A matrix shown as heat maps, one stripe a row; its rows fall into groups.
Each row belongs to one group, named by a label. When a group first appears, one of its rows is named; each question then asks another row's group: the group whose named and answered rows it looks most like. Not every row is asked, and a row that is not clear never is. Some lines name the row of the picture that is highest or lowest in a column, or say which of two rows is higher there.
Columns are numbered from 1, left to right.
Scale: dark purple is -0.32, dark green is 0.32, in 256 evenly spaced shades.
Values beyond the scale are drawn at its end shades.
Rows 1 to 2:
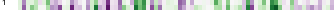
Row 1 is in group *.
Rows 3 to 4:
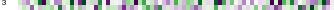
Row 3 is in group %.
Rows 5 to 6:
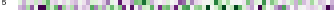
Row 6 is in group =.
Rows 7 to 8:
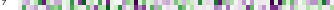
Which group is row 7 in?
%
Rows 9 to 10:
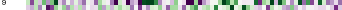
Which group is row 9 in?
*
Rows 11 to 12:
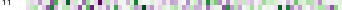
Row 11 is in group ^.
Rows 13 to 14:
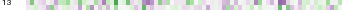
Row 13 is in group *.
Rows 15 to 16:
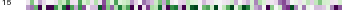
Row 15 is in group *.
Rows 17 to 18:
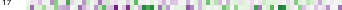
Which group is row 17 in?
^
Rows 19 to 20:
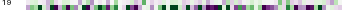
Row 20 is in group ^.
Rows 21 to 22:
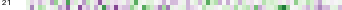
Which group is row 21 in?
^
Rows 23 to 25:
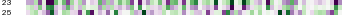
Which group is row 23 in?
=
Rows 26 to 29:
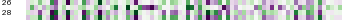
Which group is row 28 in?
^
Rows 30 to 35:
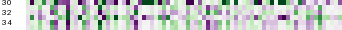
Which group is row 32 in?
^
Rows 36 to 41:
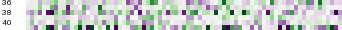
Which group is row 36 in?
*
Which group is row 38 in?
=
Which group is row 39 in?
*
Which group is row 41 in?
%
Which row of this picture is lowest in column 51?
41
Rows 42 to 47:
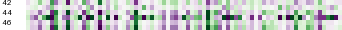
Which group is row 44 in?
^
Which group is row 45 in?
%
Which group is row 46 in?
^
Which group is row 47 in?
^
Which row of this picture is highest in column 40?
45
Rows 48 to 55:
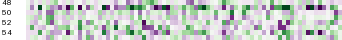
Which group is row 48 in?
*
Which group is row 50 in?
=
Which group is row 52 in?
%
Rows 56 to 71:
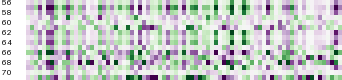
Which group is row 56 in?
=
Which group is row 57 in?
=
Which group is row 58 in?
=
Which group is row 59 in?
^
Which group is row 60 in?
%
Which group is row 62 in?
=
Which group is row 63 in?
=
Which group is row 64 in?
=
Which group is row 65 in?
%
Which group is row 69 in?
=
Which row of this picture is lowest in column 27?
57
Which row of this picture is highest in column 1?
66
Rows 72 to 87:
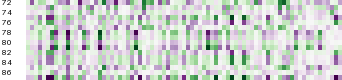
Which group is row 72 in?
*
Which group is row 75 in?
=
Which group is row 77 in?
*
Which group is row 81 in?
^
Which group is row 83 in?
=
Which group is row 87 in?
=
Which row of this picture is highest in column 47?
81
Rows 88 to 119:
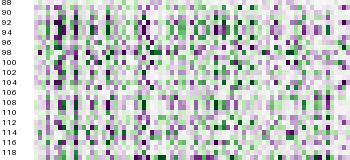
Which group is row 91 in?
^
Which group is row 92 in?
=
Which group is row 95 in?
=
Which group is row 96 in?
%
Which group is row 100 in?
%
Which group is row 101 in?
=
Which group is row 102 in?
^
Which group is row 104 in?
=
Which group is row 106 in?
*
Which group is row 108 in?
^
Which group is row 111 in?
*
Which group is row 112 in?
=
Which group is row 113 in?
^
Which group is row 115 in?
*
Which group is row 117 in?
=
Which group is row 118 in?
^
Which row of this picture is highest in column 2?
114
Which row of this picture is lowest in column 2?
98
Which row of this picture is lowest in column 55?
97
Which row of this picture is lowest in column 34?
98
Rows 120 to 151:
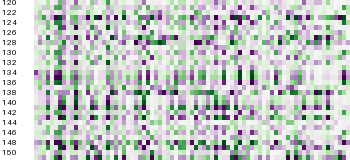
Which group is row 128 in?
*
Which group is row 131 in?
%
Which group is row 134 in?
=
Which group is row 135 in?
=
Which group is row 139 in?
^
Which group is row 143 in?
^
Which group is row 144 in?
*
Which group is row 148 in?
=
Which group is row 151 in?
%
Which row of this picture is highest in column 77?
151
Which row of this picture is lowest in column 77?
123
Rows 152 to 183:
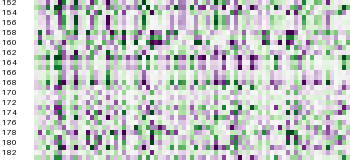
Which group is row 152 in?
^
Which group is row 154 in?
%
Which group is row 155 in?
^
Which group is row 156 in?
^
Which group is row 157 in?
^
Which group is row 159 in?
*
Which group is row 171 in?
^
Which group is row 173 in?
=
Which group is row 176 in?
%
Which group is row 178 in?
*
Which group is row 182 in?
%
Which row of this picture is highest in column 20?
178
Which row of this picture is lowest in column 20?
158
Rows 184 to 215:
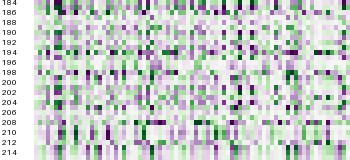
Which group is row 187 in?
%
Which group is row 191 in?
=
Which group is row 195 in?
=
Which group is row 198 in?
*
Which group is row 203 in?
*
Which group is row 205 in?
%
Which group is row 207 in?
=
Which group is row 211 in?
^
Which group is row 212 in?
*
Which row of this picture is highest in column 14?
194
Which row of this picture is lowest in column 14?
198
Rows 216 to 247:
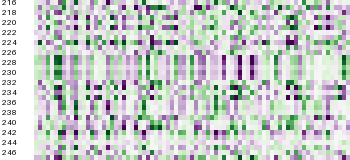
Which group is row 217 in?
*
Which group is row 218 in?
=
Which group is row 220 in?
%
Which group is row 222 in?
=
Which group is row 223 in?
%
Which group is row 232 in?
*
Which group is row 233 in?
%
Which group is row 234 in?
=
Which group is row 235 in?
%
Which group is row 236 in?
^
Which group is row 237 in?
^
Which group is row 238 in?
^
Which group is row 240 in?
*
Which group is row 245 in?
^
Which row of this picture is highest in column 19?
242
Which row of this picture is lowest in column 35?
224
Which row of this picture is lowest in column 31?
224
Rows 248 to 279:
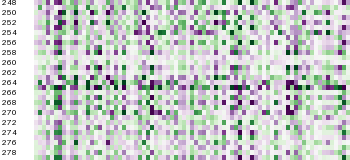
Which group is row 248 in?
=
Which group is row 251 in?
=
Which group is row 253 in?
=
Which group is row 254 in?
*
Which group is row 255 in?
%
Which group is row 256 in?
=
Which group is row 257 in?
%
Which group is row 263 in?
^
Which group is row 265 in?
%
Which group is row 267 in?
%
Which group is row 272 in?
=
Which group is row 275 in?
=
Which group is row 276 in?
^
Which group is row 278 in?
%
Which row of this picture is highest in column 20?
271
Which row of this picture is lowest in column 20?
264
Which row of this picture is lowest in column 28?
252
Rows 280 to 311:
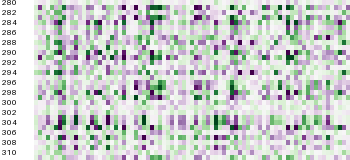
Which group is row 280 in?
%
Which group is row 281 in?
*
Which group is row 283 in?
*
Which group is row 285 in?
%
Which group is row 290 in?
%
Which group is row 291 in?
*
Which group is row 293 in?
^
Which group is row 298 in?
%
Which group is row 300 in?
^
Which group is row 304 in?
^
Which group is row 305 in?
%
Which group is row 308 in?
%
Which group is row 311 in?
*
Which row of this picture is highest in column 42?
299
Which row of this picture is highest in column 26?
299
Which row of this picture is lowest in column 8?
307
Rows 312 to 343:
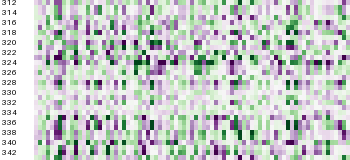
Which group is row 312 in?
=
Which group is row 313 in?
%
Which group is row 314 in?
%
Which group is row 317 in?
*
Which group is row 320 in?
*
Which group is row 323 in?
=
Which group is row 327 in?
=
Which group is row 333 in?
=
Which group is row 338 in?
=
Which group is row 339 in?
=
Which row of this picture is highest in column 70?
324
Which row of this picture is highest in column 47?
322
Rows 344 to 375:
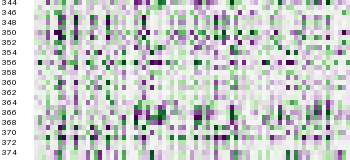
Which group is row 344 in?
*
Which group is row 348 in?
^
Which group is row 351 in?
^
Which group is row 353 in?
*
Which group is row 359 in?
%
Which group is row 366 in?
*
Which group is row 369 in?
^
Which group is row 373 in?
^
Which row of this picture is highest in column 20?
364
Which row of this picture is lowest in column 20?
356
